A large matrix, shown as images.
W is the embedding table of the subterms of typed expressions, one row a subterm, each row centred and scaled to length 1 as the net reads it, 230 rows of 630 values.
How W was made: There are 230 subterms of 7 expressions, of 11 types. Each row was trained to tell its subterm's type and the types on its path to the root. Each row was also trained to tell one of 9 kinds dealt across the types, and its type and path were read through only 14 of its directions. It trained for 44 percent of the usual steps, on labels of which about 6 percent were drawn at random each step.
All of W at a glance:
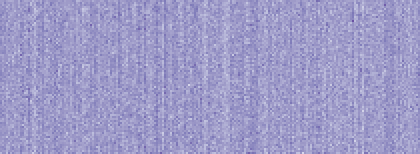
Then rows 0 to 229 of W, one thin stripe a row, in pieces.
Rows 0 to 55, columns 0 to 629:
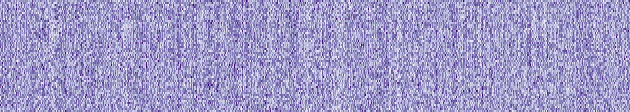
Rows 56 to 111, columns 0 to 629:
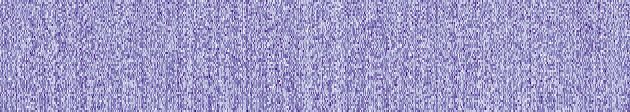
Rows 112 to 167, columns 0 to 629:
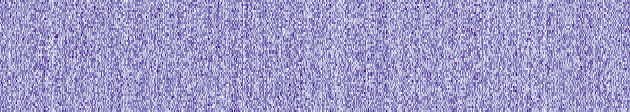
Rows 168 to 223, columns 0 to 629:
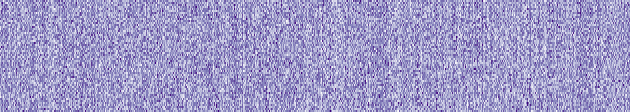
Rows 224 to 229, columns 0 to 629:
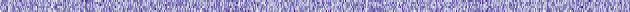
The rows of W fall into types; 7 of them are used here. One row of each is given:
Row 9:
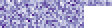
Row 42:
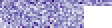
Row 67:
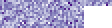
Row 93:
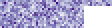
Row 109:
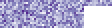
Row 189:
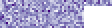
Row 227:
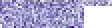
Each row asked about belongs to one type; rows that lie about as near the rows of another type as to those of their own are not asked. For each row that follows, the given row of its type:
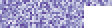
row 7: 9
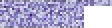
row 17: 189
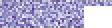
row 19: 9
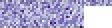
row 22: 9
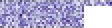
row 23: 9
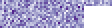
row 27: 9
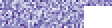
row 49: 67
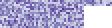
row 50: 93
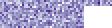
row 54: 67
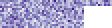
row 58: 189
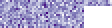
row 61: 42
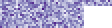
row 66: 93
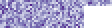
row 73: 227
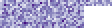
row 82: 9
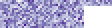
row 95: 227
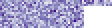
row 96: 109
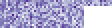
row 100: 93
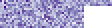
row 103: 189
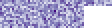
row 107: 109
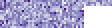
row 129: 67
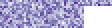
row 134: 109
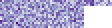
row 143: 189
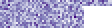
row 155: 109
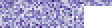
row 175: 189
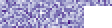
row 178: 189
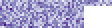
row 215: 93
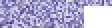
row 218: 109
